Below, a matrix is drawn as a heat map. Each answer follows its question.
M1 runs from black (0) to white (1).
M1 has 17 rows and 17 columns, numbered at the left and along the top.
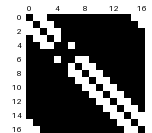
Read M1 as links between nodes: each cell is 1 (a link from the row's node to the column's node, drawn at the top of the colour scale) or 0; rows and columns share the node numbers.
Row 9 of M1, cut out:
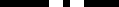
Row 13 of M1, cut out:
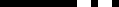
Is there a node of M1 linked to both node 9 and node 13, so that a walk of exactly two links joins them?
yes
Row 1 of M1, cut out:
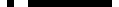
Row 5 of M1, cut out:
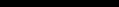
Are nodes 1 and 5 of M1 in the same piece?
no
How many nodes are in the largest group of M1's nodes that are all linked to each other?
3
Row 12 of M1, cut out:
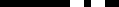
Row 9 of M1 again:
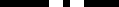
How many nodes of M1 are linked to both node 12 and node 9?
2
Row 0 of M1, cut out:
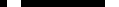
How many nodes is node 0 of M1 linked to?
4
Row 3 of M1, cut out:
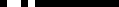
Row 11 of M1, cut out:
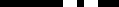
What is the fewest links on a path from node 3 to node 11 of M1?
5
